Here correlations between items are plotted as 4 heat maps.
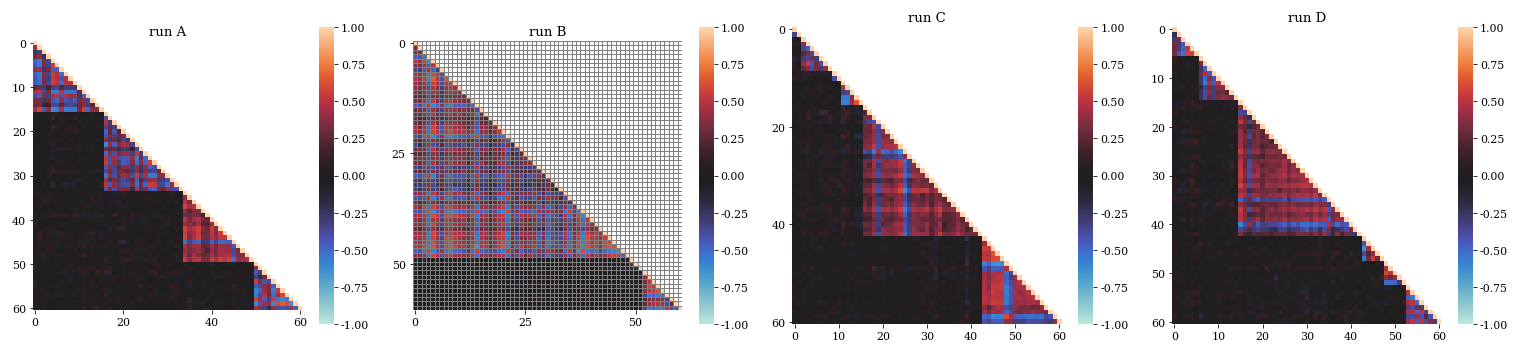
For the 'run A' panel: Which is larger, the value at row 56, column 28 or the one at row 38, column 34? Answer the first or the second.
the second
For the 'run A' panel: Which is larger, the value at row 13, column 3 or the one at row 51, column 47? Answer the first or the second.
the first
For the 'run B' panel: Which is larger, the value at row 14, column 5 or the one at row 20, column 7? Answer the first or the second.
the second
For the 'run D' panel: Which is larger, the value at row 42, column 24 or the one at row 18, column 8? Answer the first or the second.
the first
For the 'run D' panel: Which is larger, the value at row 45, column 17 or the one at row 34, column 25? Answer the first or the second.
the second
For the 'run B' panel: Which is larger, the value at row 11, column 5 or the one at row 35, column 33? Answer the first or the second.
the first
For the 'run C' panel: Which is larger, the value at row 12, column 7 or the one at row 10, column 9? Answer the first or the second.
the first
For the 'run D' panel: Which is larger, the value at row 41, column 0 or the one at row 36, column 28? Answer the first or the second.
the second
